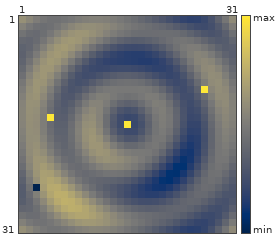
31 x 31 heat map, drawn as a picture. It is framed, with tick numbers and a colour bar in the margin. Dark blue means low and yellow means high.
The bottom right is the ninth with the lowest average. Four lone cells stand out: three far higher and one far lower than their neighbours. The ninth with the highest average is the bottom left. On average the colour sits 40% of the way up the scale. Rings spread out from the centre.
